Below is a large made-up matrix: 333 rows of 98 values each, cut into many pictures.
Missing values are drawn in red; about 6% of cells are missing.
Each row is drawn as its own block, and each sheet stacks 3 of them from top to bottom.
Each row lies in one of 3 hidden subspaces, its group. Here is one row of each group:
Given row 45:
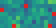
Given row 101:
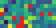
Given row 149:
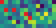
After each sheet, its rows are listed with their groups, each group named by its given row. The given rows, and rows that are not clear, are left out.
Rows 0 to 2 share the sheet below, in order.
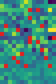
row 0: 45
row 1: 45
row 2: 101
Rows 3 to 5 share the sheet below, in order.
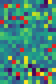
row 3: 149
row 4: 45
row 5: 101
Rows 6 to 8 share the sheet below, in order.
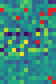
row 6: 45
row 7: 149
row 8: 149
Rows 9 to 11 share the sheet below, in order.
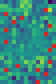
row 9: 45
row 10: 45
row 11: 149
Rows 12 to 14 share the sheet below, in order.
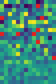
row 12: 149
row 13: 45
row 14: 149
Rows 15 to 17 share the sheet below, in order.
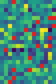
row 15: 101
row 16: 149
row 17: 149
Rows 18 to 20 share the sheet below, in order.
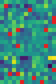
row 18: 149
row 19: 45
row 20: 45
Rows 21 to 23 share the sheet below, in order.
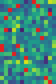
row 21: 45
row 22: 45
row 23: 149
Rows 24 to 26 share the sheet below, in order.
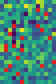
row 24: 149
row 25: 45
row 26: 149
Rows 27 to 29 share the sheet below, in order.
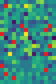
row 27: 149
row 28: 101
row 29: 45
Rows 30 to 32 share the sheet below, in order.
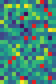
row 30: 149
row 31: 45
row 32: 101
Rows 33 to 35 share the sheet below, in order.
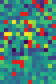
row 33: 149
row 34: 149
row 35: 45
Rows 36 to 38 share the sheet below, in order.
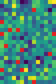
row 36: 45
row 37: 101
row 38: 149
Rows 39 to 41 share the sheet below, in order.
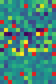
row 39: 149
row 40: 149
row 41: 101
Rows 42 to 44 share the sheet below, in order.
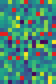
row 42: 45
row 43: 101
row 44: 101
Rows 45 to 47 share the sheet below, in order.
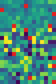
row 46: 101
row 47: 45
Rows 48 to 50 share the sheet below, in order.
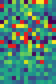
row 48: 101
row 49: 101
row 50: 149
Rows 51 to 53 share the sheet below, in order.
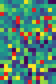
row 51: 45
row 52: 149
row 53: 101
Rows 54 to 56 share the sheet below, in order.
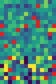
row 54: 149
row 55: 45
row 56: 101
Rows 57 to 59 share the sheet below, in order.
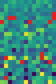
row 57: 101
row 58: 149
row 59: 101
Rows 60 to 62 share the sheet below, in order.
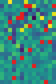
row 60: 101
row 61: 45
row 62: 45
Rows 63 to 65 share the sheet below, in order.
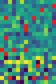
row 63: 45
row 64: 149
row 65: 149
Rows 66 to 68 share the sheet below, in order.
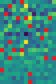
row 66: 101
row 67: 149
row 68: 149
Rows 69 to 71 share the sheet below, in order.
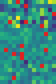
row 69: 45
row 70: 45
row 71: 101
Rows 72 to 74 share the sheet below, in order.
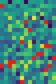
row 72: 101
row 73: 101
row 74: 45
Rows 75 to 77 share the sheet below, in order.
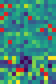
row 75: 149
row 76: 149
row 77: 45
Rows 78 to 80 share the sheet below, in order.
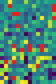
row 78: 101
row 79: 149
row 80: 101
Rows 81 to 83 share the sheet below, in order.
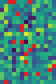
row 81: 101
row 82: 149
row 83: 45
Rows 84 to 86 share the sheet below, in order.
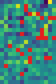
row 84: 149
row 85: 149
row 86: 149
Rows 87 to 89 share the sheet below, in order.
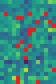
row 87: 45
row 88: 45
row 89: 149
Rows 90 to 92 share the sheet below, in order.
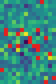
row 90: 149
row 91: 149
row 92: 45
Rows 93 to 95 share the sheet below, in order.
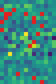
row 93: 149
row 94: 101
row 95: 149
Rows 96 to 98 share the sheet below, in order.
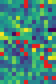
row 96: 45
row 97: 45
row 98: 45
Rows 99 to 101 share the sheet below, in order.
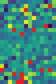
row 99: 101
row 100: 45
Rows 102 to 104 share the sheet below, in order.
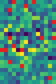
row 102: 101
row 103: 149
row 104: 45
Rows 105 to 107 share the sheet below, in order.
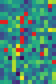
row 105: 45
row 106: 45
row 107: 45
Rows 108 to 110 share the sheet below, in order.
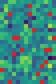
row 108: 101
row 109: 45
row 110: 45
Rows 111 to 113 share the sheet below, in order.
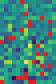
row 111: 101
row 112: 101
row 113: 149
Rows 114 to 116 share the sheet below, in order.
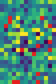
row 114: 45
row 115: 149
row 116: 45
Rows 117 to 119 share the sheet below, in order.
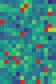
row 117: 45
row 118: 45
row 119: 45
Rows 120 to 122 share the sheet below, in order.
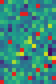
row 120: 101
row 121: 101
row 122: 45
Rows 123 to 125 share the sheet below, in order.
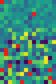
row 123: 101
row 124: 101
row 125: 149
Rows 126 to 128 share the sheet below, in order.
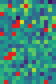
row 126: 45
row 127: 149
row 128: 101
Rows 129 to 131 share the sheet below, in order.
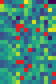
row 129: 45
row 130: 45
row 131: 45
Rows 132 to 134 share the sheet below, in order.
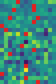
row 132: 45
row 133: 149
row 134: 149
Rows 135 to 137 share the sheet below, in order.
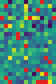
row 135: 101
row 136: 149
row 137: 101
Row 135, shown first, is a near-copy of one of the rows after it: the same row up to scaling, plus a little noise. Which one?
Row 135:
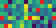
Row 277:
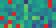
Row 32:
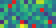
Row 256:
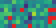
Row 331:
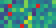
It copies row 277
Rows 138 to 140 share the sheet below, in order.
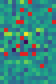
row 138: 45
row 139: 149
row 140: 149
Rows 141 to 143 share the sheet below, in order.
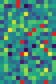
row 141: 149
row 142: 101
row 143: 149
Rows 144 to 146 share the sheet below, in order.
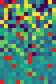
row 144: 149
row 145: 101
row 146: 101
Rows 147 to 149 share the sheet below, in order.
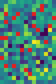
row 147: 101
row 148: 149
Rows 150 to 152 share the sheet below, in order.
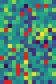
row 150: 101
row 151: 149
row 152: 101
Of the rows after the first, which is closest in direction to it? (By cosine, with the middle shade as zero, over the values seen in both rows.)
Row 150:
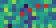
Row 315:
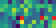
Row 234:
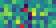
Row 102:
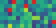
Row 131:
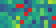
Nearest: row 234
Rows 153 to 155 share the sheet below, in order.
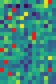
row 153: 149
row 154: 101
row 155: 45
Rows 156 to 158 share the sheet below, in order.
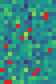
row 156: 101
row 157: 101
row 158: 149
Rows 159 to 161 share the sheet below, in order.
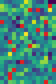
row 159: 45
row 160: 101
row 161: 149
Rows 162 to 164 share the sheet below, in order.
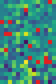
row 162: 149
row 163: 149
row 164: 101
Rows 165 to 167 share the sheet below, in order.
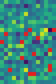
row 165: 149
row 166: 149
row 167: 149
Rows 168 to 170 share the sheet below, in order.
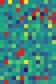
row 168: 101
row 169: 101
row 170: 149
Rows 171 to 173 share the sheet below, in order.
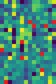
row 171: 45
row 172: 45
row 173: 101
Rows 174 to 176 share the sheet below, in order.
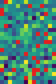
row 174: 101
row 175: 45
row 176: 101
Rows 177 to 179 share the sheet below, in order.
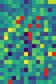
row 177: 45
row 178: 101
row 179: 149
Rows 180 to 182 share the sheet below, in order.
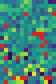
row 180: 45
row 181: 101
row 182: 101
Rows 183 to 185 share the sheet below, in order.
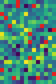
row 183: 149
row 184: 45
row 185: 149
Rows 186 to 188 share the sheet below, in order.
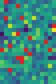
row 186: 101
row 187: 45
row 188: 45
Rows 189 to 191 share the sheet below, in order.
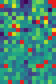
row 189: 45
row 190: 45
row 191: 101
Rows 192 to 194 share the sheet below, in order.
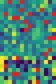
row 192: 149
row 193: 45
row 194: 45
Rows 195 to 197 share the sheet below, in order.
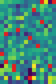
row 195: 149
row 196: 149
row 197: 101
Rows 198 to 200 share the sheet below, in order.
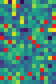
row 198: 45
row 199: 45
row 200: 45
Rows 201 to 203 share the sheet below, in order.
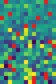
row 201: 149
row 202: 101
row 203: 101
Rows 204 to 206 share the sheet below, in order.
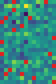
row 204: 149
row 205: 149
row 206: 45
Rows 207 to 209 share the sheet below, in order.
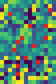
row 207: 101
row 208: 45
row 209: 149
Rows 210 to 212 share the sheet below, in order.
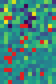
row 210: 101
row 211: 149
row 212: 101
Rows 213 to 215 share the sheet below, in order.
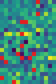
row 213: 149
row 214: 149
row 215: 45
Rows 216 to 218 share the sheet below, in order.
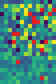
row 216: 45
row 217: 101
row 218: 45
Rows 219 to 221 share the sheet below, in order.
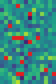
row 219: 101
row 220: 149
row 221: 45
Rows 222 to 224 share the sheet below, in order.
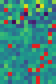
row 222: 149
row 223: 45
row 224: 101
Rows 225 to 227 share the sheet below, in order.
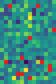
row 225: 101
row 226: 149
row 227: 149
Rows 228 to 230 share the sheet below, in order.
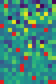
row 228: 149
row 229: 101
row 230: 45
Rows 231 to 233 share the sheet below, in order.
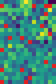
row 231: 45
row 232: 149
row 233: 101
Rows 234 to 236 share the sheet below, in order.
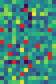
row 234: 101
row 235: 45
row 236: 149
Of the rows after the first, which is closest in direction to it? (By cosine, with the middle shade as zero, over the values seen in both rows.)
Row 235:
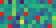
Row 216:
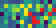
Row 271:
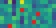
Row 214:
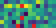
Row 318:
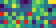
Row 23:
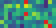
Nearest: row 216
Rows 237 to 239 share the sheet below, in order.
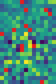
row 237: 45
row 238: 101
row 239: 149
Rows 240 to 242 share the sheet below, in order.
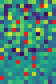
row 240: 149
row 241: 149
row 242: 101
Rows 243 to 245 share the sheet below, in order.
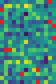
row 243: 149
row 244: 149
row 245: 149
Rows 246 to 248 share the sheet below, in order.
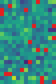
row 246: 45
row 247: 45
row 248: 149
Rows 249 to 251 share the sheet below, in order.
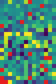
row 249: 101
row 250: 149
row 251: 101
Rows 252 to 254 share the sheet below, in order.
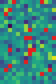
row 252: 101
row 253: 101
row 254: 45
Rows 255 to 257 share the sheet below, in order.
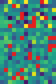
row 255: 101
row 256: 101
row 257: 101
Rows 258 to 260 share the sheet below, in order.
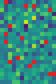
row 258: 101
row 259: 101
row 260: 45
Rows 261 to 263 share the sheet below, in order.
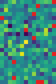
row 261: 101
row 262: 149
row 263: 101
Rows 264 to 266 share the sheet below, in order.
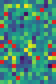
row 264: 149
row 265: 101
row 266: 45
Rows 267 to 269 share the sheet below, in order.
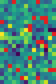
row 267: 101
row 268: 45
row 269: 101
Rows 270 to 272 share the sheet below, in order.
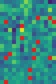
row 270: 45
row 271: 45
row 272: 45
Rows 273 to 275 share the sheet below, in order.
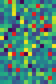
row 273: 45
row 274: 101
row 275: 101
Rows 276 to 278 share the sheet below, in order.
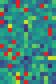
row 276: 101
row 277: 101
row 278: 45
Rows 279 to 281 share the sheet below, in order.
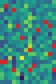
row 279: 101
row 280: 101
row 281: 45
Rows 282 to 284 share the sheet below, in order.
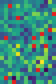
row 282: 149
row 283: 45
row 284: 149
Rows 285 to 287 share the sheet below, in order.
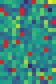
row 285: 45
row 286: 45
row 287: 101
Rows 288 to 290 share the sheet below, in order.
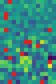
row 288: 149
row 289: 101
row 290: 45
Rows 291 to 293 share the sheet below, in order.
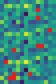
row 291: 149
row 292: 149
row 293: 149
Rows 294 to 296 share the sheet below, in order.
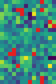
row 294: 101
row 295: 45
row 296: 45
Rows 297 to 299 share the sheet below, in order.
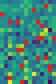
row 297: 45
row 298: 149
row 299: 101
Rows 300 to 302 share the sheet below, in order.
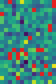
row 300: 45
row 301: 149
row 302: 101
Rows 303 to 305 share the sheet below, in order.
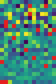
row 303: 101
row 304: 149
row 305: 101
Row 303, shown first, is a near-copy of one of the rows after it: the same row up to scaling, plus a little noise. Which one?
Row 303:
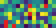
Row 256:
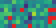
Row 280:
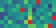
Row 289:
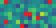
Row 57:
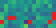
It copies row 289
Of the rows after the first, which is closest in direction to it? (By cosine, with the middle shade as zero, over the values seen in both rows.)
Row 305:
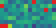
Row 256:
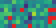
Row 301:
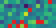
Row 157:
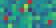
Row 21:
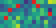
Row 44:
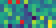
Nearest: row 157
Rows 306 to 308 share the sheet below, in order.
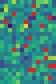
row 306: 101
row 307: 45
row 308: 45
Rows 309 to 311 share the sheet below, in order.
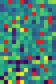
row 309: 45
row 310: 45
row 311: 149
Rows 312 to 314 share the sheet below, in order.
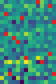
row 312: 149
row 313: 149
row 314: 149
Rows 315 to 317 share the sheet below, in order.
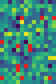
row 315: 45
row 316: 149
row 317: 45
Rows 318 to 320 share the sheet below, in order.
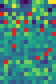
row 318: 45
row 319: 149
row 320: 149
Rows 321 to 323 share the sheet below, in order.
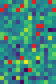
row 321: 101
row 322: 45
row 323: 149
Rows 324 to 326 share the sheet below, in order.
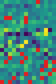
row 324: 149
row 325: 149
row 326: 45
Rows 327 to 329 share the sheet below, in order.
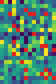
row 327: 45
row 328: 45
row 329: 149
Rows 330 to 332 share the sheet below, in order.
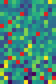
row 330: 45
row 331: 101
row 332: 101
